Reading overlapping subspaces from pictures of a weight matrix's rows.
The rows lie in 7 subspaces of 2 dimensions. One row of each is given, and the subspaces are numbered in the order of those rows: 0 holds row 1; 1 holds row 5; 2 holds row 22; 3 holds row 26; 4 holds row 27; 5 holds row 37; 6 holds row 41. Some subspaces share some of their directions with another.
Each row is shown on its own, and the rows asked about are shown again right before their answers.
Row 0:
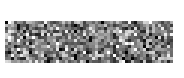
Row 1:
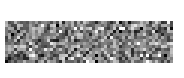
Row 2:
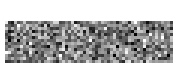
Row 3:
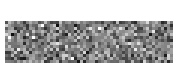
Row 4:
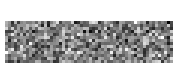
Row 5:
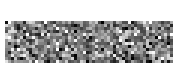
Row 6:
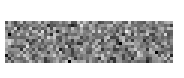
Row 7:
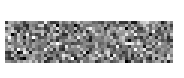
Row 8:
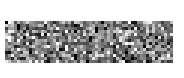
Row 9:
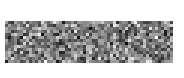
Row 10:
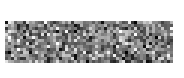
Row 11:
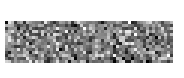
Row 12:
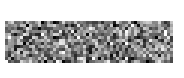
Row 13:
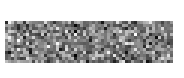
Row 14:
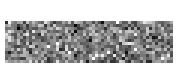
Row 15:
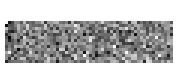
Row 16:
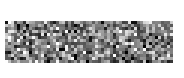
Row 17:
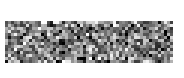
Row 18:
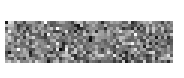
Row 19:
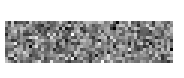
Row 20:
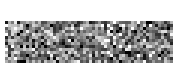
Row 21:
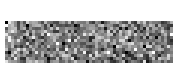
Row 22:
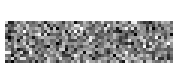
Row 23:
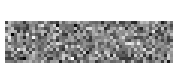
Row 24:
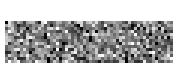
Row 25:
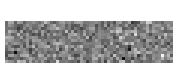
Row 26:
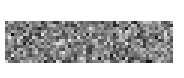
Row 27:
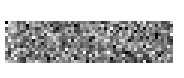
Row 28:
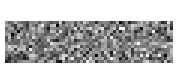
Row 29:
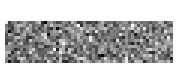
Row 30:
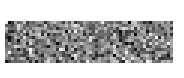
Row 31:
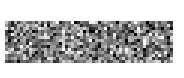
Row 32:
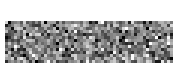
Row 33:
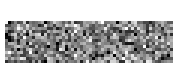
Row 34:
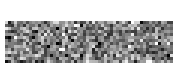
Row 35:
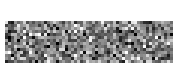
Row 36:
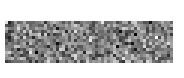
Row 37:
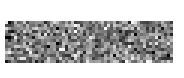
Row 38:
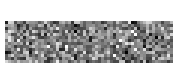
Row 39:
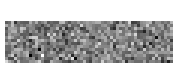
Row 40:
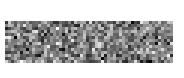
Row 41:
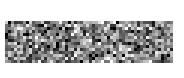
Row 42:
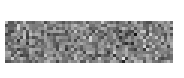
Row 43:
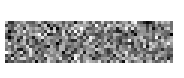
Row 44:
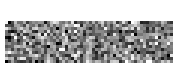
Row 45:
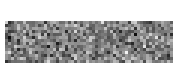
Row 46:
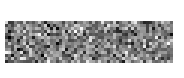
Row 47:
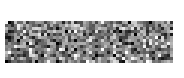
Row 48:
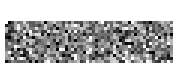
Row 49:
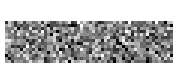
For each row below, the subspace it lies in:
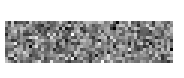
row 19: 6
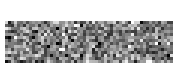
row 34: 5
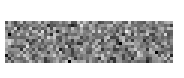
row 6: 2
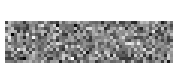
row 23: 0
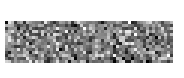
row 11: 2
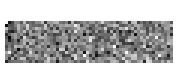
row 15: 4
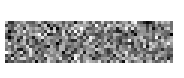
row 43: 2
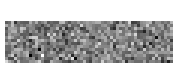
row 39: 6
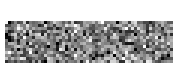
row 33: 6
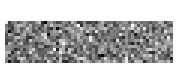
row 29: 3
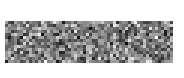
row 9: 3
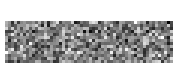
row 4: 1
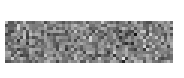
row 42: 5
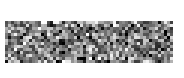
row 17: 3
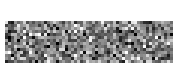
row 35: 2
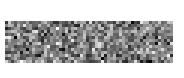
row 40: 5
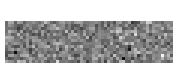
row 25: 4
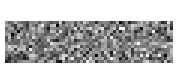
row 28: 0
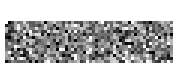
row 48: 1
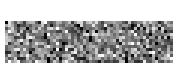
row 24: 3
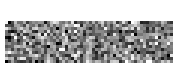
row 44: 5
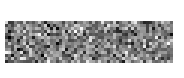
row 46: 2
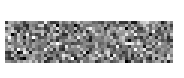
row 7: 0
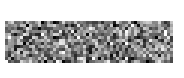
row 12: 3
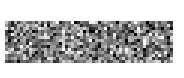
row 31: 1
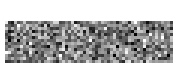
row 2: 1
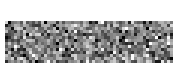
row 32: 1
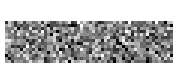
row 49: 2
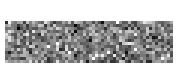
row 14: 6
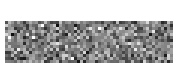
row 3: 0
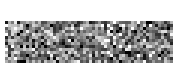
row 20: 4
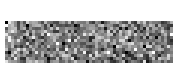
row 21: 4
